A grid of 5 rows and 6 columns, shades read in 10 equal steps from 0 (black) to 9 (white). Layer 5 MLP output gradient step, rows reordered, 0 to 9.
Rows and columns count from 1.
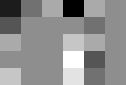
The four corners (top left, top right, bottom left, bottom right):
1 5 7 5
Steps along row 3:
down same up down down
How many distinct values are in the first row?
5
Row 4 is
5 5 5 9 3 5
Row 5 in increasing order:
4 5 5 5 7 8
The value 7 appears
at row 3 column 4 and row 5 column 1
